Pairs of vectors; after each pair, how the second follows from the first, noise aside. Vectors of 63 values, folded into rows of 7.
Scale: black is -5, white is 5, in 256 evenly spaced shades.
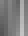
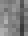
negated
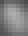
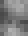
wrapped around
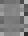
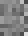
negated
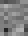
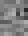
wrapped around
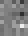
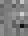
negated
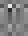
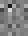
negated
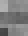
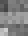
negated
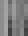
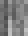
negated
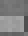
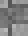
wrapped around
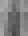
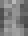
wrapped around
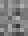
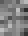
wrapped around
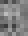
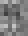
negated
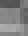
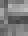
wrapped around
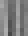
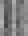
wrapped around
